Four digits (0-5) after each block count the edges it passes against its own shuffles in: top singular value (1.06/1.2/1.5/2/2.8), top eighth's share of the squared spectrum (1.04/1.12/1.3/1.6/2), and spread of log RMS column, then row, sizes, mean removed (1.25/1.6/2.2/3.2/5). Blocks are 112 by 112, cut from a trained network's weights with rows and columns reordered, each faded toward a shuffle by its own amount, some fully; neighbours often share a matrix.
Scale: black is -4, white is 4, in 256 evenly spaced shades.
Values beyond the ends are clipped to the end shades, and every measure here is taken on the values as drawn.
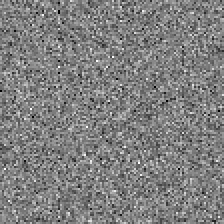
2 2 1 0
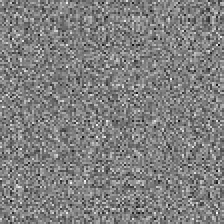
4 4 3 2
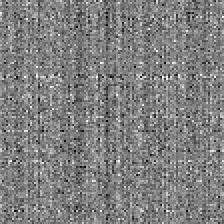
4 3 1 3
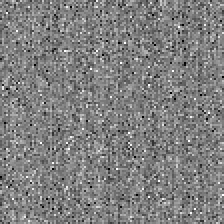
3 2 0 1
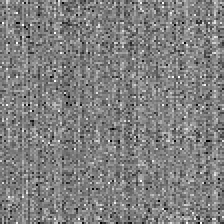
4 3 1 3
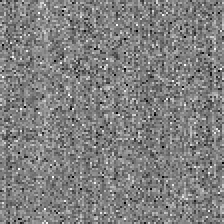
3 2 0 1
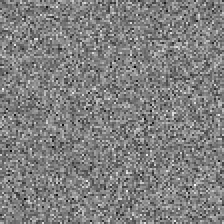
1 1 0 0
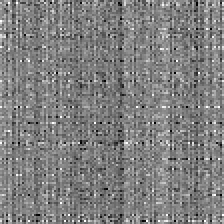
5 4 2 4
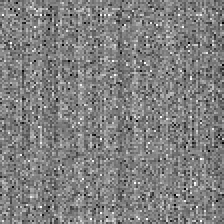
4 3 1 2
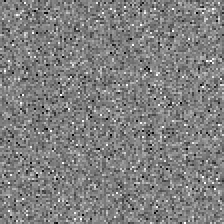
0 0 0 0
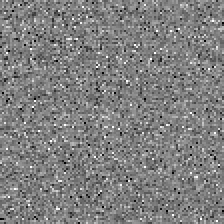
1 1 0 0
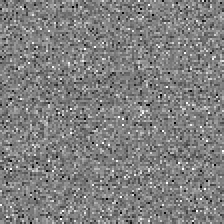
1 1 1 0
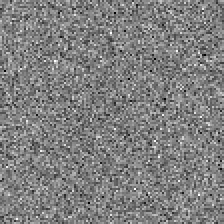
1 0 0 0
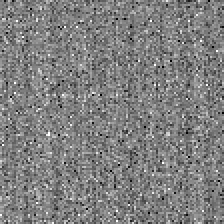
3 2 0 1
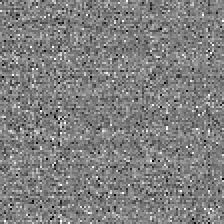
2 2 2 0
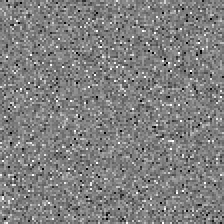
0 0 0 0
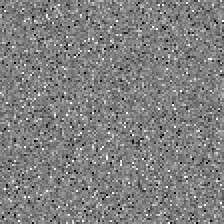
0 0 0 0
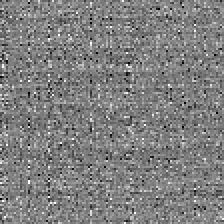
3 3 3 0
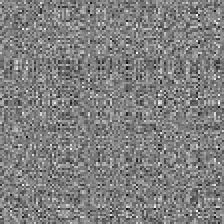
4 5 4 3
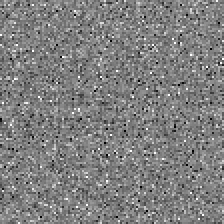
1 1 1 0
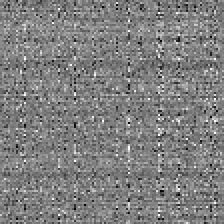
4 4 4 1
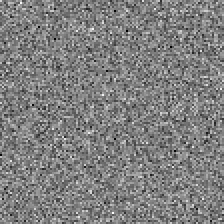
2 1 0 0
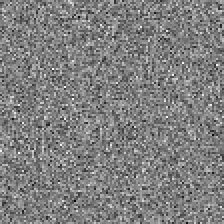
2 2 0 0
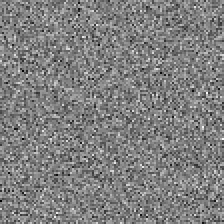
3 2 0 0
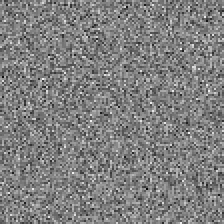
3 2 0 0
